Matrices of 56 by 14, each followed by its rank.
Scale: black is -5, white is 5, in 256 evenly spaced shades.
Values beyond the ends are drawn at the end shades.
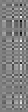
one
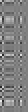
one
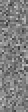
full rank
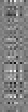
two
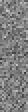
full rank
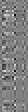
two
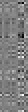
two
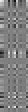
one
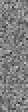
full rank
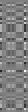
one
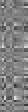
two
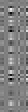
one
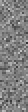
full rank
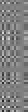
one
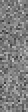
full rank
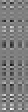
one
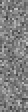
full rank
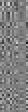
two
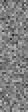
full rank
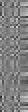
two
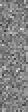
full rank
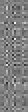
two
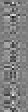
two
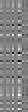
one
